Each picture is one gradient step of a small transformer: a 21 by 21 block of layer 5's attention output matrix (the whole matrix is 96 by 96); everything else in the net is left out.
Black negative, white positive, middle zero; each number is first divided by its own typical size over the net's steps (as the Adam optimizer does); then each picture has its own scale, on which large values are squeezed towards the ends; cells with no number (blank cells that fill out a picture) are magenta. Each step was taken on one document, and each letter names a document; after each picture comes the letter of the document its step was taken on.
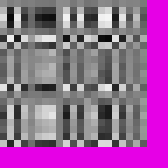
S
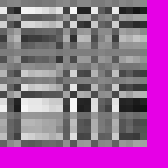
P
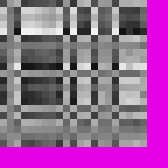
P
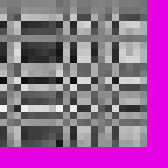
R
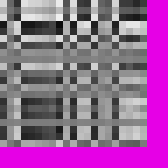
R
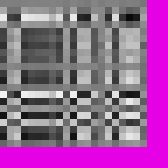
R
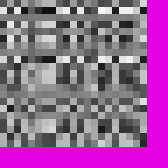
S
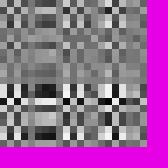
S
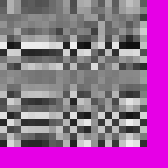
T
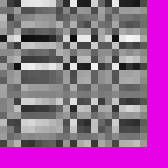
R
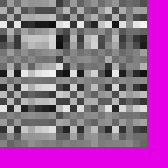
S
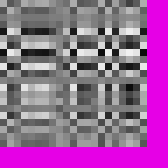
T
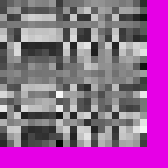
P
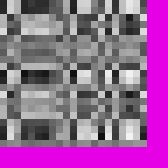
T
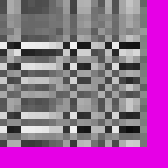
T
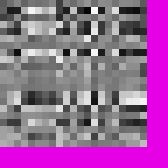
P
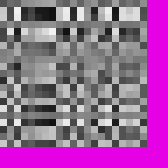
S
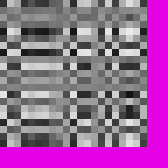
T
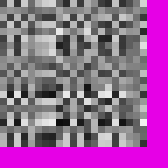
S
